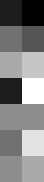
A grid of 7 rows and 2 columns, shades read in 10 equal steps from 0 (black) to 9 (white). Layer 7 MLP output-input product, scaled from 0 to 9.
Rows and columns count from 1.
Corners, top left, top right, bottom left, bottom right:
1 0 5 6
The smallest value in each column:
1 0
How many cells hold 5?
3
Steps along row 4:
up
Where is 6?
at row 3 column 1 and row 7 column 2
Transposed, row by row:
1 4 6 1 5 4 5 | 0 3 7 9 5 8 6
